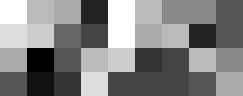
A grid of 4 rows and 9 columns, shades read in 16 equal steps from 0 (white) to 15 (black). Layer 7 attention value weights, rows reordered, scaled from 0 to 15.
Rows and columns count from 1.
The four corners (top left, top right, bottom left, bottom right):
0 10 10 5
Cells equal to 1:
0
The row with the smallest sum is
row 1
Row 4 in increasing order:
2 5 10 10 11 11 11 12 14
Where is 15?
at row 3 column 2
